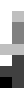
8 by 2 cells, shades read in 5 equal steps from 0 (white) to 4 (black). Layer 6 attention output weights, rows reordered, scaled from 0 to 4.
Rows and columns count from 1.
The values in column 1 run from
0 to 4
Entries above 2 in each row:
0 0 0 0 0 1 2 2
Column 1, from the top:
0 0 0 0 1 0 3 4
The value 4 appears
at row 8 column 1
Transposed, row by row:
0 0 0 0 1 0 3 4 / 0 1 2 2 1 3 3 3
